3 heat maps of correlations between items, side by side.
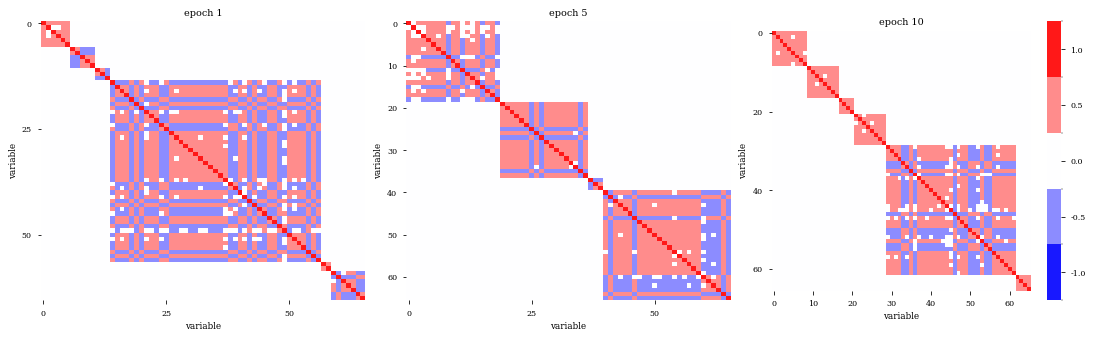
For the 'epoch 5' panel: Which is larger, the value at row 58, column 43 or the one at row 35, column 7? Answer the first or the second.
the first
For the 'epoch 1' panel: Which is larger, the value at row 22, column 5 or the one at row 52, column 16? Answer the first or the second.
the second
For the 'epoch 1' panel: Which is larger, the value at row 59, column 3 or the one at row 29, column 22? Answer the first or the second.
the second
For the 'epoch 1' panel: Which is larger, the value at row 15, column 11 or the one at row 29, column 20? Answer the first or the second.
the first
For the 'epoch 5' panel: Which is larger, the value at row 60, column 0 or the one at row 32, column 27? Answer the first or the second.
the first
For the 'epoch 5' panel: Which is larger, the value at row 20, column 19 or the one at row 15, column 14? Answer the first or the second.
the first
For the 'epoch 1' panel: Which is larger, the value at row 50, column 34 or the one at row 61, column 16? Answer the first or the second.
the first
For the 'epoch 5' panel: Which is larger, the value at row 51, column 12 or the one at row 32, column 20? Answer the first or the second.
the second
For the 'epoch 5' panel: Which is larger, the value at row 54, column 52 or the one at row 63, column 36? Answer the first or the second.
the first
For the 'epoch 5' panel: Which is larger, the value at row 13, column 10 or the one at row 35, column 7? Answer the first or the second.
the first
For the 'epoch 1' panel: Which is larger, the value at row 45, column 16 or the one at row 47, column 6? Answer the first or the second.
the second
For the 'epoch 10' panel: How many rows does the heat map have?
66
